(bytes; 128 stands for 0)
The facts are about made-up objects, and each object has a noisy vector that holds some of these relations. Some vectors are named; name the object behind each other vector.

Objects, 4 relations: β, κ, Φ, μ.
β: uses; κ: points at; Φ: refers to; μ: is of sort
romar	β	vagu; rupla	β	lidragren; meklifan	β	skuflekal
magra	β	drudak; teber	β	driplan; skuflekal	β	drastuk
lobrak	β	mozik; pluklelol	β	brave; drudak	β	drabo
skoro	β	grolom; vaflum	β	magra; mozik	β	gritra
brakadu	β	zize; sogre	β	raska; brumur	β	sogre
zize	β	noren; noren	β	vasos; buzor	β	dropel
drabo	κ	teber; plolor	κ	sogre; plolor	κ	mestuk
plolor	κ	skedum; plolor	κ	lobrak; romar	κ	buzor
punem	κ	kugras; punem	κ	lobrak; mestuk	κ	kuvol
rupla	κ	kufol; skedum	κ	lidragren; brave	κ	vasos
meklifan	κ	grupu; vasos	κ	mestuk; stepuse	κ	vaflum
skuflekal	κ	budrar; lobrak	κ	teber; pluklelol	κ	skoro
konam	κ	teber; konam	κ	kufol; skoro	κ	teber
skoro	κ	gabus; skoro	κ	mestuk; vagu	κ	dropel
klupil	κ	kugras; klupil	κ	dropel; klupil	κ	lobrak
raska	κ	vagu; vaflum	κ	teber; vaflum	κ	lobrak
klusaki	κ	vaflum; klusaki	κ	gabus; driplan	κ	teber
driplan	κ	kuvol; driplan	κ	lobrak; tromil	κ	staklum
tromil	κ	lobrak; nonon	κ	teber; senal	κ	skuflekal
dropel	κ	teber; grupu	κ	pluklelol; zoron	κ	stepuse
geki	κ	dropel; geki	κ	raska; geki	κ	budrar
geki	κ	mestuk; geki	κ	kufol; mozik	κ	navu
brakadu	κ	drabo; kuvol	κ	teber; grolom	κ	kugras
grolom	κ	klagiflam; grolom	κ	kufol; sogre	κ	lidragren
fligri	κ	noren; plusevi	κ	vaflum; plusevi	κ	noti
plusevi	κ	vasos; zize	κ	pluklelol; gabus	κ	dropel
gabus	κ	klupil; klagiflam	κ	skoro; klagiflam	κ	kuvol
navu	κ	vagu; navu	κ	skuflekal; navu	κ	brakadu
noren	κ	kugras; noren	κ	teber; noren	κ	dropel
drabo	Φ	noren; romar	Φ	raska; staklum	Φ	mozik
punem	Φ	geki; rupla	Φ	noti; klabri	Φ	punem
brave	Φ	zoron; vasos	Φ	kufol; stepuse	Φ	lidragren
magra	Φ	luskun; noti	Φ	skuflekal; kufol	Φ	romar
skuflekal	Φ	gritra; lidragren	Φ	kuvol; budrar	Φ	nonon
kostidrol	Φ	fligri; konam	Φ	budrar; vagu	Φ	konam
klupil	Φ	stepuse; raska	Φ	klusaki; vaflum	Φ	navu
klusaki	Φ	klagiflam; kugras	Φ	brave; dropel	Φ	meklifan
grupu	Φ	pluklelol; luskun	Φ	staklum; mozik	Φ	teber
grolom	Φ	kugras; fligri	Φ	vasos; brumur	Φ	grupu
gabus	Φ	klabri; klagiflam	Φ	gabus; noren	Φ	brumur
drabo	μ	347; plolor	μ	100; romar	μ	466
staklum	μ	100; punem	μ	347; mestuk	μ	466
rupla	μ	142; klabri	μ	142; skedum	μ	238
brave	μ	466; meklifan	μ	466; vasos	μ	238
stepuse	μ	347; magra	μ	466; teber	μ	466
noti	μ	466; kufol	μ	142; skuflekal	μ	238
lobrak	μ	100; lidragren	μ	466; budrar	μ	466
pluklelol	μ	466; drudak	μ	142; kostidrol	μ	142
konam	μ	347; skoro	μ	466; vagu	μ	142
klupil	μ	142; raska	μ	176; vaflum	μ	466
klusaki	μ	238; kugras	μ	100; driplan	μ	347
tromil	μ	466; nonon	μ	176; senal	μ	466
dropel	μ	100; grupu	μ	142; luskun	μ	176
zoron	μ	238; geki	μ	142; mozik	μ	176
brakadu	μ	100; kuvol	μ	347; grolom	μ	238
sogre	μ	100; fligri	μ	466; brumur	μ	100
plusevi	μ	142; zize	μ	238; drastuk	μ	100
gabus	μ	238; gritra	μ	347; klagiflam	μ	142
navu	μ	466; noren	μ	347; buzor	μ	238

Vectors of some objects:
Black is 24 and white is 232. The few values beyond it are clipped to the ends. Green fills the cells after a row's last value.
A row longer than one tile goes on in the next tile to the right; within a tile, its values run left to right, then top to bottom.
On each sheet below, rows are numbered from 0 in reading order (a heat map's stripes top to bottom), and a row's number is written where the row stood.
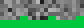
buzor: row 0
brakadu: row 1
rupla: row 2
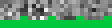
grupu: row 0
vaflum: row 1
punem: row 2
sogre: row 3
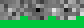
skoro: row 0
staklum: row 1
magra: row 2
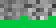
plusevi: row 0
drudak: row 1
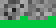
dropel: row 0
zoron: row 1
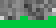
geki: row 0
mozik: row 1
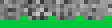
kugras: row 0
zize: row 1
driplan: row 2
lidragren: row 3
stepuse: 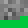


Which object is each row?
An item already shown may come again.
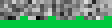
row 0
raska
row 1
gabus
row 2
nonon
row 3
drabo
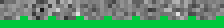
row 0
brave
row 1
dropel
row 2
klusaki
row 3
rupla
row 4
meklifan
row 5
kugras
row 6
brumur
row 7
kostidrol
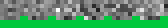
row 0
kugras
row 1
gritra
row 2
klagiflam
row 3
klupil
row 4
kufol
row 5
klabri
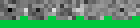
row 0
staklum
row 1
luskun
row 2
teber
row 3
brave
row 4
skedum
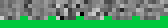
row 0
geki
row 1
navu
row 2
noren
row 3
pluklelol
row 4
sogre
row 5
drastuk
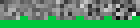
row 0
mestuk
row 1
plolor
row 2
kuvol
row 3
lobrak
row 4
vasos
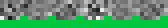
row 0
vagu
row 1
grolom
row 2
romar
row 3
vaflum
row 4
tromil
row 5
fligri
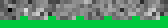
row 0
staklum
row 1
pluklelol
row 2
brave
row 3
konam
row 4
skedum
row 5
pluklelol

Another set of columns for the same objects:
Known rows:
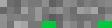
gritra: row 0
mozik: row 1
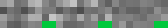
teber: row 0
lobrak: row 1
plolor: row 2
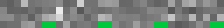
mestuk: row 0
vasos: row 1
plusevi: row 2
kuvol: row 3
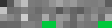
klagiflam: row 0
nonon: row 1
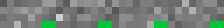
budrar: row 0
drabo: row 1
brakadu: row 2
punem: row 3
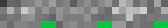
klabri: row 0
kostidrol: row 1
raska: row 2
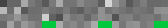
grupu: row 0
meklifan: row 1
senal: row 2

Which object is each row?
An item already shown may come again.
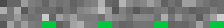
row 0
grupu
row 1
sogre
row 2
vaflum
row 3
skoro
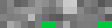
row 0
kugras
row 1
klupil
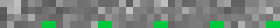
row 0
noren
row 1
brakadu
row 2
romar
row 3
rupla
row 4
buzor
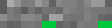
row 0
vaflum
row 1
konam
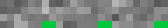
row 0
sogre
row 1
klusaki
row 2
navu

